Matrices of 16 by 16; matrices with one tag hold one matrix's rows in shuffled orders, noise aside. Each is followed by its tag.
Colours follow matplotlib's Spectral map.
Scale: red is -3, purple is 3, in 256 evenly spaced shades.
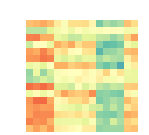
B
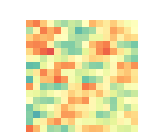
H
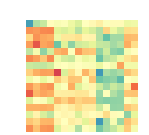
B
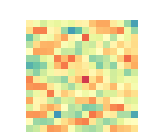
H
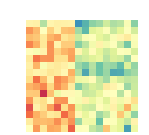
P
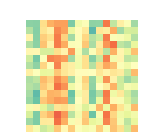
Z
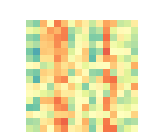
Z
